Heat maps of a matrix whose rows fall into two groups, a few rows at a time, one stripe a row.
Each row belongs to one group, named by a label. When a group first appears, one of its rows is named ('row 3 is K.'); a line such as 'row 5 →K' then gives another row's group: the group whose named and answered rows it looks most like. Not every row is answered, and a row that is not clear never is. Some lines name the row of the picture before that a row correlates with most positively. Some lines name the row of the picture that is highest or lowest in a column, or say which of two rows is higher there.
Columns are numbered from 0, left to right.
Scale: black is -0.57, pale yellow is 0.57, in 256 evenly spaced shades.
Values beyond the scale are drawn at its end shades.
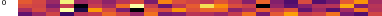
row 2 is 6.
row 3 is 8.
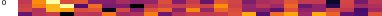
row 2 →6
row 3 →8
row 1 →6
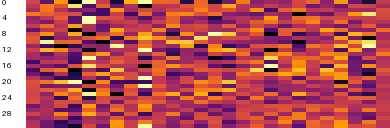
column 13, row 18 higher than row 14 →Yes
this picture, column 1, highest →10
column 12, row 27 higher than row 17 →No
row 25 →6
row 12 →6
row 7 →8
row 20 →6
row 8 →6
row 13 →8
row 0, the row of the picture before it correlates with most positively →2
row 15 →8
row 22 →6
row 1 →6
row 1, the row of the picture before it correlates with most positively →1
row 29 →8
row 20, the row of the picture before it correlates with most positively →1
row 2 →8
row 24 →6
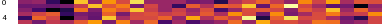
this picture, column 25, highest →3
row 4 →8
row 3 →8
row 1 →8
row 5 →8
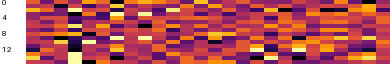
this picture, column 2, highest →10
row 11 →8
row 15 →6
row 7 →8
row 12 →8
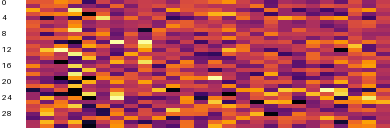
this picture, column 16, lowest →25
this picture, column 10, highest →27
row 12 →6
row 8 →8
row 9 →6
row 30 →6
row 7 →6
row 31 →6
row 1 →8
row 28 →8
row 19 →6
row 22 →8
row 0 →6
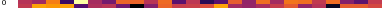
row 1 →6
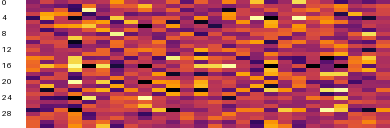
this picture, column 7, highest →5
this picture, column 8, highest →24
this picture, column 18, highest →27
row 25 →6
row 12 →6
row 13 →8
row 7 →8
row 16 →6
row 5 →8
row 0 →8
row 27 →8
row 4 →8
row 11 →8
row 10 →8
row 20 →6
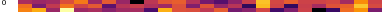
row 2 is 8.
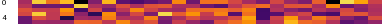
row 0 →6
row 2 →6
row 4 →8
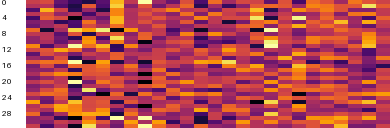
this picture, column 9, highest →30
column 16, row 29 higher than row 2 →No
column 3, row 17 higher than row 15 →No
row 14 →8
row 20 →6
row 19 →8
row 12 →6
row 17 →8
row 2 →8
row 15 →6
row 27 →6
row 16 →8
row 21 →8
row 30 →8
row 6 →8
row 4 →8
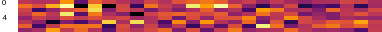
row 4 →8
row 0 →6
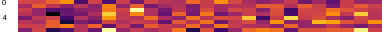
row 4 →8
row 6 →6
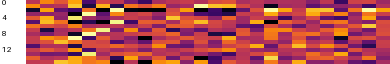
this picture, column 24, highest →2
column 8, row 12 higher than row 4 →No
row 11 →8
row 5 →8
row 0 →6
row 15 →6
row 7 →8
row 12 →6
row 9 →6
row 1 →6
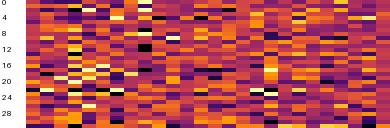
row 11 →6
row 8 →6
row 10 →8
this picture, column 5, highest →16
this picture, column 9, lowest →4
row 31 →8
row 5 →8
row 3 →8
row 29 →6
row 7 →6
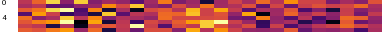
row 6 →6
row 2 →6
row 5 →6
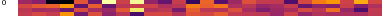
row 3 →6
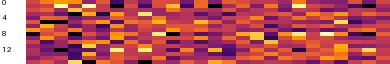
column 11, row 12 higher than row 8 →Yes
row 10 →8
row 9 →8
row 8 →8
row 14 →8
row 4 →8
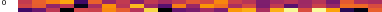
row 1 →6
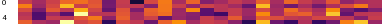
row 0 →6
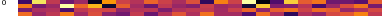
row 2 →8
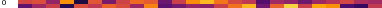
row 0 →6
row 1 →8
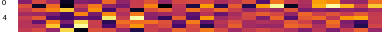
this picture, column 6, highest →4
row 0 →8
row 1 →8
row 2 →6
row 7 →6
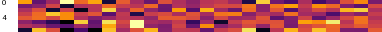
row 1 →8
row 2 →6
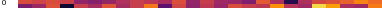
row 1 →8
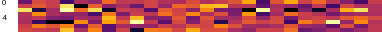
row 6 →6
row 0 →8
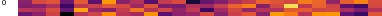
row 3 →8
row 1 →8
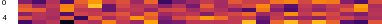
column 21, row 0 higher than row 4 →Yes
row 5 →8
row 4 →6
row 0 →8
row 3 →8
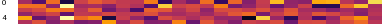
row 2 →6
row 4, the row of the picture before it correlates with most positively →2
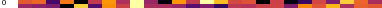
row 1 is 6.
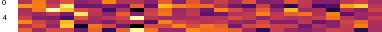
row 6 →6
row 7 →6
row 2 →6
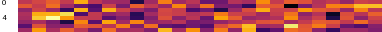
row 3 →6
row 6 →8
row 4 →6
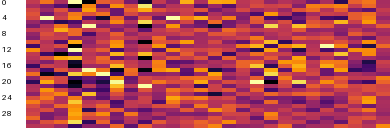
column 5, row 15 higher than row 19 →Yes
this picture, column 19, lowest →12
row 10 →6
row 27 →6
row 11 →8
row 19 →8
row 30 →6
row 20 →8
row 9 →8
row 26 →6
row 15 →8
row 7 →6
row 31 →8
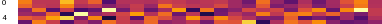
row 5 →8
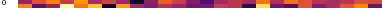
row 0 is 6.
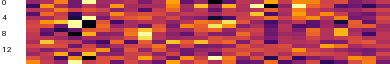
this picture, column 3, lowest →8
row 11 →8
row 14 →6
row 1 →8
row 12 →8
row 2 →6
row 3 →8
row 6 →6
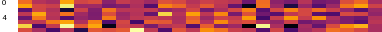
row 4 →8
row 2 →8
